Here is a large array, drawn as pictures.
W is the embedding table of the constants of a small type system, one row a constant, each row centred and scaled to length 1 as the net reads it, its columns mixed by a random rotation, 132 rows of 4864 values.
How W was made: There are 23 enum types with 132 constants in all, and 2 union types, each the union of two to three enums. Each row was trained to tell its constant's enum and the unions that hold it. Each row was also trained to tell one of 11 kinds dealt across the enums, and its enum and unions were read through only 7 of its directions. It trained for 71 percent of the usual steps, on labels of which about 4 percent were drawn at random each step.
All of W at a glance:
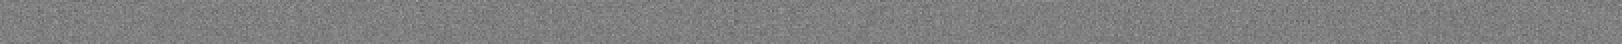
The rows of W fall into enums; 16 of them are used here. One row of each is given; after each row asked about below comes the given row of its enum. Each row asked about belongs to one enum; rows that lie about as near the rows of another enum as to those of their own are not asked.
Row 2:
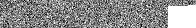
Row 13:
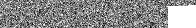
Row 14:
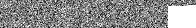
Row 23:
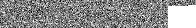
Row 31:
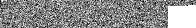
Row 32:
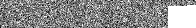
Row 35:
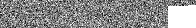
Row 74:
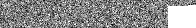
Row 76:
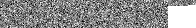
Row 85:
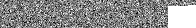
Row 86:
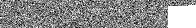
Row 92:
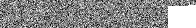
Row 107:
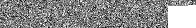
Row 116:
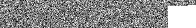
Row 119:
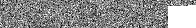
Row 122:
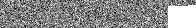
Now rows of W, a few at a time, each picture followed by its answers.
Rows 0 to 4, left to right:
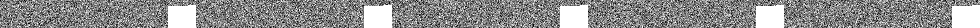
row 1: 122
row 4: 119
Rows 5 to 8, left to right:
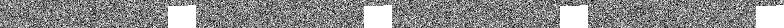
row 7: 14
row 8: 86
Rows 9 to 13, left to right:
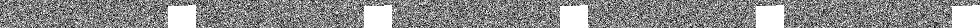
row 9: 122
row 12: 86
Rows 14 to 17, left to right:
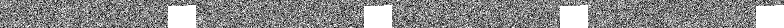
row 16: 92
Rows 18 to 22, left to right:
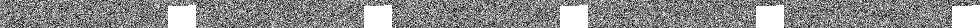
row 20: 76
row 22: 14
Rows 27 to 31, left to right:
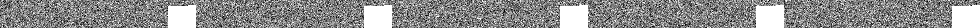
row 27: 31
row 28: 107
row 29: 119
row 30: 76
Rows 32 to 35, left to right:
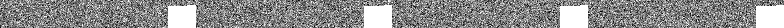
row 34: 92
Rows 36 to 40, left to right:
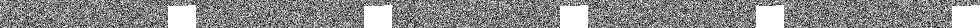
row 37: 31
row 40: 13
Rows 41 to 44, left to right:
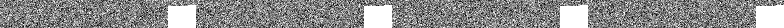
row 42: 32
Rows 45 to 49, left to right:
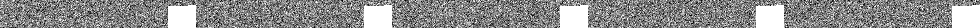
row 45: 14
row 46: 116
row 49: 122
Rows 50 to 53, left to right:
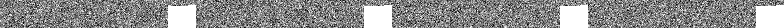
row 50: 76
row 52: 76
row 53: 86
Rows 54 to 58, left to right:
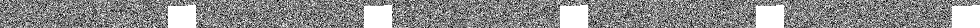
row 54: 119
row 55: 2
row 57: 74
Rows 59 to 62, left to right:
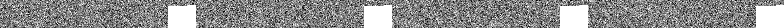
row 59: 32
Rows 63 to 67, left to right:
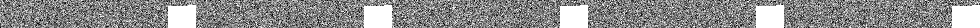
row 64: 85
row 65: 35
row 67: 32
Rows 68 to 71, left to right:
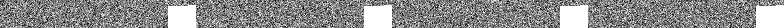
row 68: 119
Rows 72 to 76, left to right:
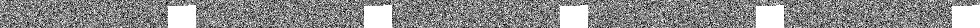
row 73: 2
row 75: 85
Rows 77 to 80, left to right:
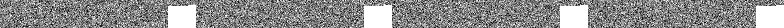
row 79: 122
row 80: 74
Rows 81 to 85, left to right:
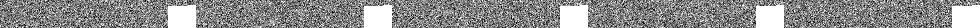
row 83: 107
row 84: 92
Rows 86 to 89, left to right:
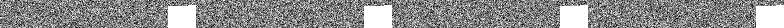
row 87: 31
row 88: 122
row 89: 116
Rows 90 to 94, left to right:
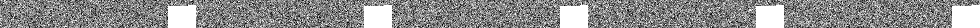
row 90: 119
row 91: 13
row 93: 13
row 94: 2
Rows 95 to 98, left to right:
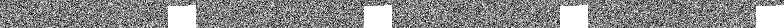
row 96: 86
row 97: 76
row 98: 119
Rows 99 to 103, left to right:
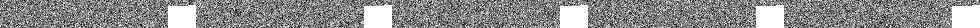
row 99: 31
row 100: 13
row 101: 92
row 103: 86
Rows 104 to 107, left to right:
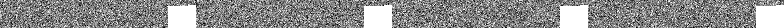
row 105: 31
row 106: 14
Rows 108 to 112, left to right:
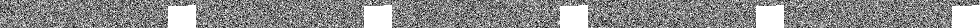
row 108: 2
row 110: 13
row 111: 92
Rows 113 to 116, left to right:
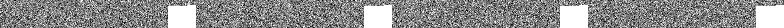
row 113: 107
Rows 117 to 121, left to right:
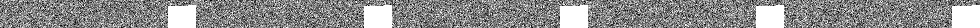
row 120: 14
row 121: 14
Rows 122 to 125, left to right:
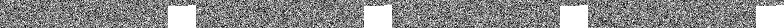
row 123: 76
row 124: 2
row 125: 92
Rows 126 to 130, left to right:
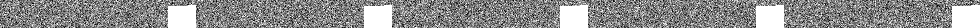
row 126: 86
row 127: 31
